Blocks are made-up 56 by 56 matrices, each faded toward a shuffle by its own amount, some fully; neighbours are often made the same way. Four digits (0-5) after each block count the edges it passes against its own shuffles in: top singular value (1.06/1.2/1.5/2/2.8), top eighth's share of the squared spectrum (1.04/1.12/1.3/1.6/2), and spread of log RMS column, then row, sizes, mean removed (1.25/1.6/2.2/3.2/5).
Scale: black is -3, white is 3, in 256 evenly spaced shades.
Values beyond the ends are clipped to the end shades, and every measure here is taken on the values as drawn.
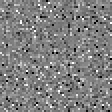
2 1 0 1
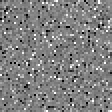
0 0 0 0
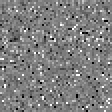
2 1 1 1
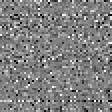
3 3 0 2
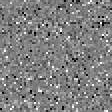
1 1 0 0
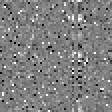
3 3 1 0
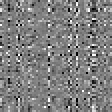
4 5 4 3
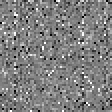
3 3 1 1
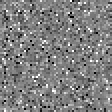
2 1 0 0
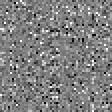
3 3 2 1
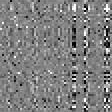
4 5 3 2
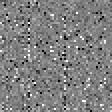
3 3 1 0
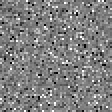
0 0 0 0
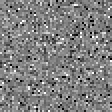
0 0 0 0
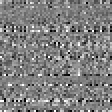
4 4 1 4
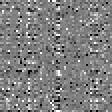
4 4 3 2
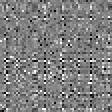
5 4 3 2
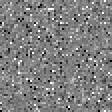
1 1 0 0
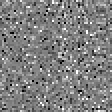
3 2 1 0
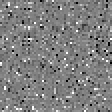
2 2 0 0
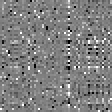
4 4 2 1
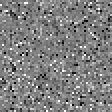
2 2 0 0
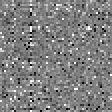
3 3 1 1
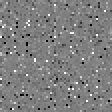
1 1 0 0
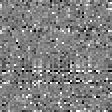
4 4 1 3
